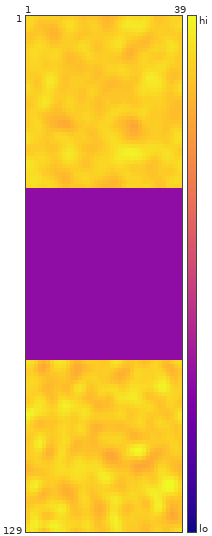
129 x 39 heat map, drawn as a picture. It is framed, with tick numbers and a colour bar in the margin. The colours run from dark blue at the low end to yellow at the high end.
The table splits into 3 rows of 1 panel. Panel 1,1: very high, blotchy, faint in contrast. Panel 2,1: low, flat. Panel 3,1: very high, blotchy, faint in contrast.
